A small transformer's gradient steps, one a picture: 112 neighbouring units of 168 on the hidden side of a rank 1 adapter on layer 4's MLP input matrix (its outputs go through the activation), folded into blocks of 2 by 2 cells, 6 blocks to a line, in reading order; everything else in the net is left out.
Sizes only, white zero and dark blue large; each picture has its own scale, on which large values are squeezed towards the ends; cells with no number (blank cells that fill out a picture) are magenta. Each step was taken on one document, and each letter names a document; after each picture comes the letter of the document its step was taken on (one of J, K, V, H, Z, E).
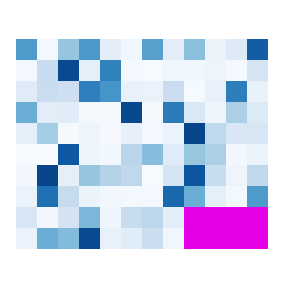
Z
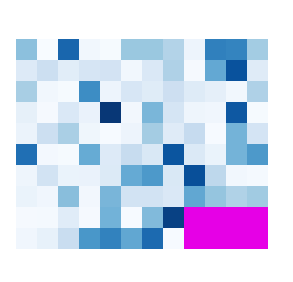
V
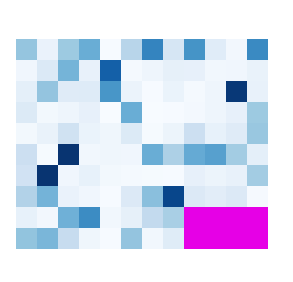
Z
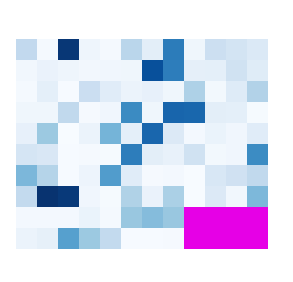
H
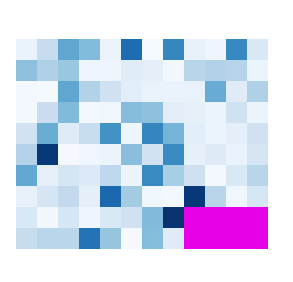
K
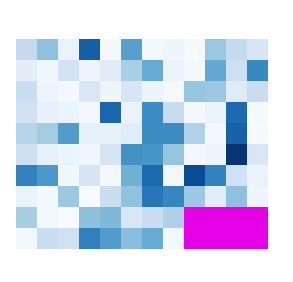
V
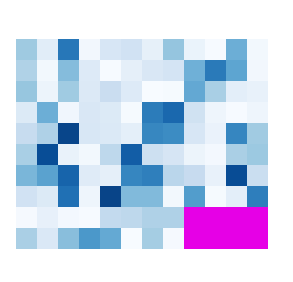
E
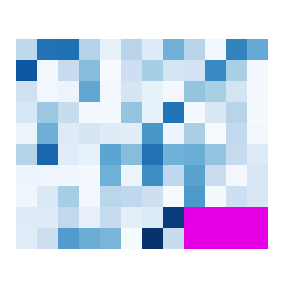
K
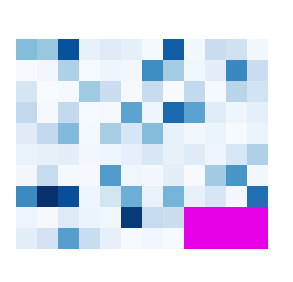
H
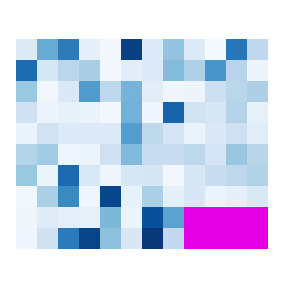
K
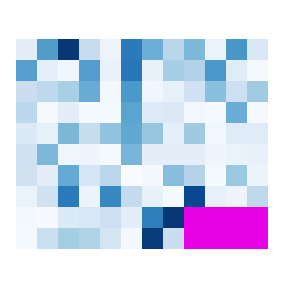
K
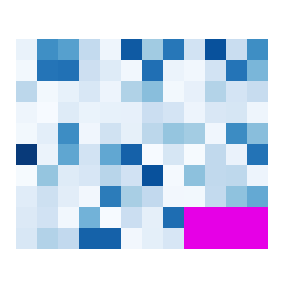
V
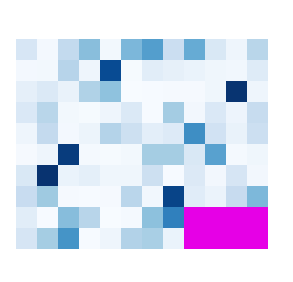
Z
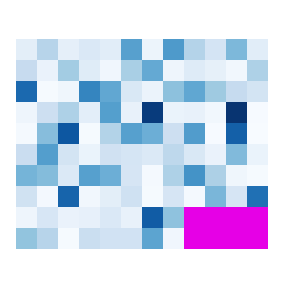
V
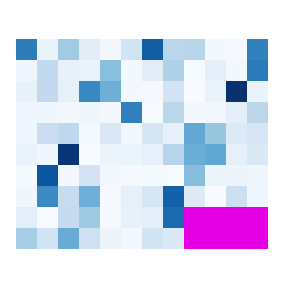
Z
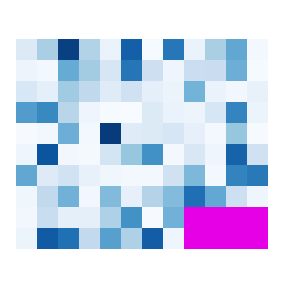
E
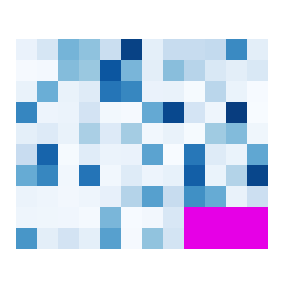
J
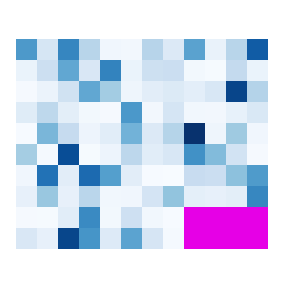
Z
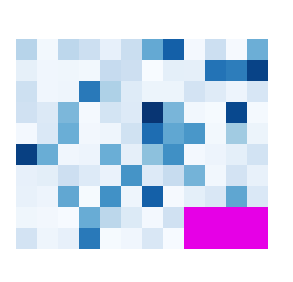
V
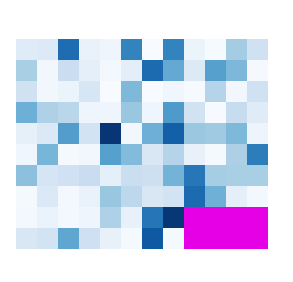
E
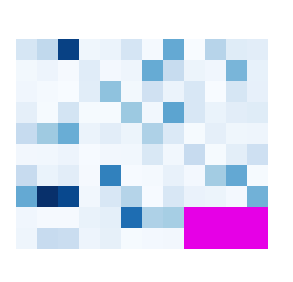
H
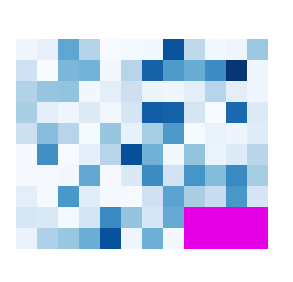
E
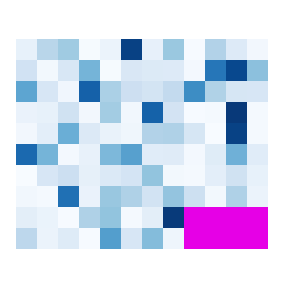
V
